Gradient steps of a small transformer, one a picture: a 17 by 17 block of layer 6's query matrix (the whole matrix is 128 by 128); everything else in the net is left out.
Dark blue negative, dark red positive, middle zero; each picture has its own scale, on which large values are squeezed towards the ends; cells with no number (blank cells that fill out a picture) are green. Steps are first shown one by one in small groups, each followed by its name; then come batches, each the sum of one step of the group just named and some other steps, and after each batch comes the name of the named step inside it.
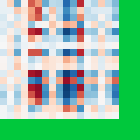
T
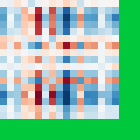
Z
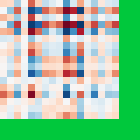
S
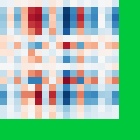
Z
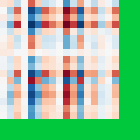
S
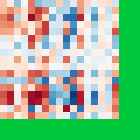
T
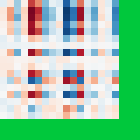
T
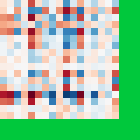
S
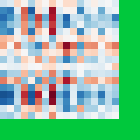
Z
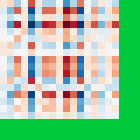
S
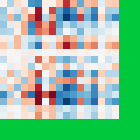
Z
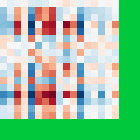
Z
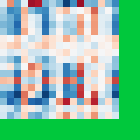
T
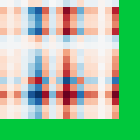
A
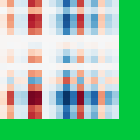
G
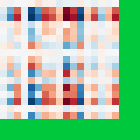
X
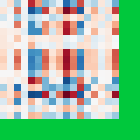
A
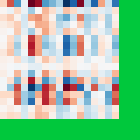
G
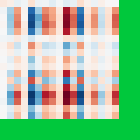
X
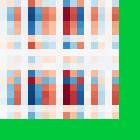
X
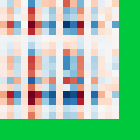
X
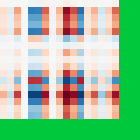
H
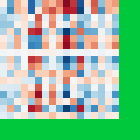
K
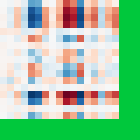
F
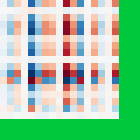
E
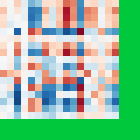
F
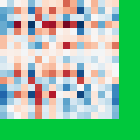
K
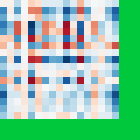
H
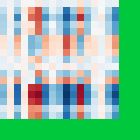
E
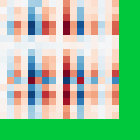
E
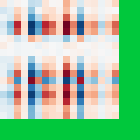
E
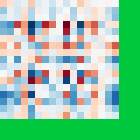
H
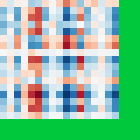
K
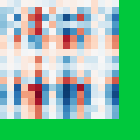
K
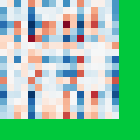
F
